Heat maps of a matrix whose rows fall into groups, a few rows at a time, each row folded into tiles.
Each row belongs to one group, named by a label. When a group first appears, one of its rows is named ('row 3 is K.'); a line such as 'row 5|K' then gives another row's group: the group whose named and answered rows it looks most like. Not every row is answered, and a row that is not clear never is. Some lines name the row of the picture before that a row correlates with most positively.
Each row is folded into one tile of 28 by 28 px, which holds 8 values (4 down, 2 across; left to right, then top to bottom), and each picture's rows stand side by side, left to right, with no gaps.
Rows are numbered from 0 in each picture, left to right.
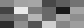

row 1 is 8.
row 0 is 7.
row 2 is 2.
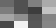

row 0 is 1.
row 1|7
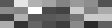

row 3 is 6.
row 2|7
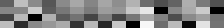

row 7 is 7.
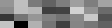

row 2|7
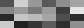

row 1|6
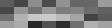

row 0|2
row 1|6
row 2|6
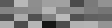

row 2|8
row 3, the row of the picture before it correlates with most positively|3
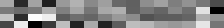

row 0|8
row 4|1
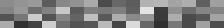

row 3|8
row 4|1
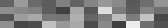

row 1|1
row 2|2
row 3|7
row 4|1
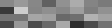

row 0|7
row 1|6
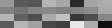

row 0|8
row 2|8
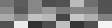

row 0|1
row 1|6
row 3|1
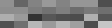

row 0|6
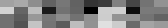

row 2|1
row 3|2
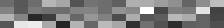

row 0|1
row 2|8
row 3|1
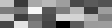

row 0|8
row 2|6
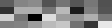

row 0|2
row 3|1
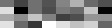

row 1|1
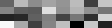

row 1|7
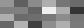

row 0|8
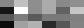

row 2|7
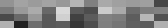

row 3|7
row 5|8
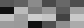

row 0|2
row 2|2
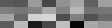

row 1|6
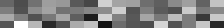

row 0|1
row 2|8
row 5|1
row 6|7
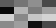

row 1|6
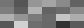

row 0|1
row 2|6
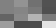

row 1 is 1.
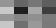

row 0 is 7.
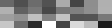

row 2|8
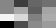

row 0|6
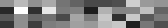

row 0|7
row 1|7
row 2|2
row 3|2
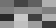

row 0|2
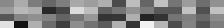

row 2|7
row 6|7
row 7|7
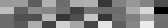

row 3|8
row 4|7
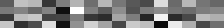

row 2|7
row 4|1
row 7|6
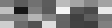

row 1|1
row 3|7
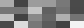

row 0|8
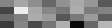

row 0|7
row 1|6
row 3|8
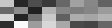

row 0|8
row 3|6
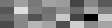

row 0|7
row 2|8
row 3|2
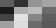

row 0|2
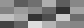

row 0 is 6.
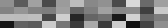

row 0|6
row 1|8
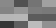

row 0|6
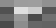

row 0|7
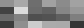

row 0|7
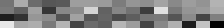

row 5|7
